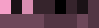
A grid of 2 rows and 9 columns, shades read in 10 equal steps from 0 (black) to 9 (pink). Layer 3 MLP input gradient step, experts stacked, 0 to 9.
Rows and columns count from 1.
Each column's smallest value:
4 1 4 2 2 0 2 1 3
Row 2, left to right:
4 4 4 4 3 3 3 4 3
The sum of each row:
28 32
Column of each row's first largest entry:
1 1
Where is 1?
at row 1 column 2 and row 1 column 8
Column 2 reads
1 4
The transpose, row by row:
9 4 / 1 4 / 8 4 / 2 4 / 2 3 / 0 3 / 2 3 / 1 4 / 3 3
